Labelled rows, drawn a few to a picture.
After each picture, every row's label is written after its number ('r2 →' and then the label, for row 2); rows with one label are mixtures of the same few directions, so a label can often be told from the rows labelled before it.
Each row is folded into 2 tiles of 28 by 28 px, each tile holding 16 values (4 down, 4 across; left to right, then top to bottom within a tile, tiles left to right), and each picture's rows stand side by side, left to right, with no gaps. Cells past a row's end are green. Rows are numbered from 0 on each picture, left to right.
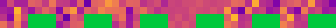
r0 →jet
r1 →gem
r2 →jet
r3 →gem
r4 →gem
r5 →gem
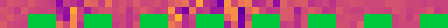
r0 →gem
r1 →jet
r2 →jet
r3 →gem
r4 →jet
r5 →jet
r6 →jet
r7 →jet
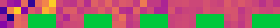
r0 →gem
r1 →gem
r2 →gem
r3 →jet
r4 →jet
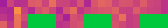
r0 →jet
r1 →gem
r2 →gem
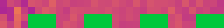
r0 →jet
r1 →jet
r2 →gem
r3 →gem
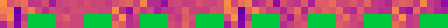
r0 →jet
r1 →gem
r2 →gem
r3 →jet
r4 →jet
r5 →gem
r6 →gem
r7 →gem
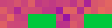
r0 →gem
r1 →gem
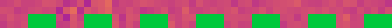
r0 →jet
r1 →gem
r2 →jet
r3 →jet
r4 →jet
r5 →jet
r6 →gem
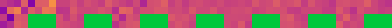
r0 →gem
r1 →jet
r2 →gem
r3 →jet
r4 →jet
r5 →gem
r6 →gem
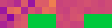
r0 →gem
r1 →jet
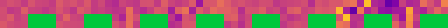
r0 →gem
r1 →gem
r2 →jet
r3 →gem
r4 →jet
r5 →gem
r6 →gem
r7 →jet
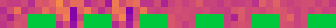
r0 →gem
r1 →jet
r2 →jet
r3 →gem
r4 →gem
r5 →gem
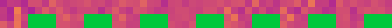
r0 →jet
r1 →gem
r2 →gem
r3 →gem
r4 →gem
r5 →gem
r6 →jet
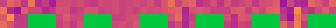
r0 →gem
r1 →jet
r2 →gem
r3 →jet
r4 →gem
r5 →jet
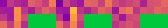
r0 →jet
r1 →jet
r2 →gem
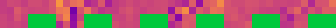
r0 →jet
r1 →jet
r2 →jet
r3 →gem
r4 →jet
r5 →gem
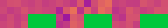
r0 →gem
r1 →gem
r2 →jet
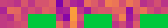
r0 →gem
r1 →jet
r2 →jet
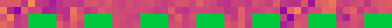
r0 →gem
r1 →jet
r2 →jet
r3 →gem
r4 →jet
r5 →gem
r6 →gem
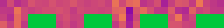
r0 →jet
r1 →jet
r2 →jet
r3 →gem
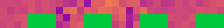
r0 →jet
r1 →gem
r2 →jet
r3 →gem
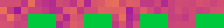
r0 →gem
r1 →gem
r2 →jet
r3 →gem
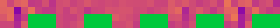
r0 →jet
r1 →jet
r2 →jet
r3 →jet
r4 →jet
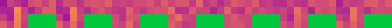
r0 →jet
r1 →jet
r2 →jet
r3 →gem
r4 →gem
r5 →jet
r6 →jet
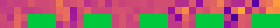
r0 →jet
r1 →jet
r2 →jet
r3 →gem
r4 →gem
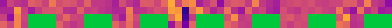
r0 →jet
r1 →gem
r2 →jet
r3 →jet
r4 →gem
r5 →gem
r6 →gem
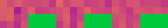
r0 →jet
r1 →jet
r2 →jet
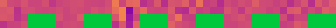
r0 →jet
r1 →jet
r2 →jet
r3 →gem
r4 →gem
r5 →gem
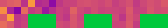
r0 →gem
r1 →jet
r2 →jet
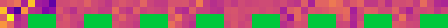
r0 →gem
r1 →gem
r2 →gem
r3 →gem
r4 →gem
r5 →gem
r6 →jet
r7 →gem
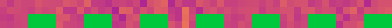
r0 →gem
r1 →gem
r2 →gem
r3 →jet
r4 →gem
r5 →jet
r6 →gem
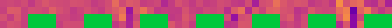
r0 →gem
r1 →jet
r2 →jet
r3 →jet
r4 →gem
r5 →jet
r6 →jet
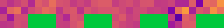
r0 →gem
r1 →gem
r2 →gem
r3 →gem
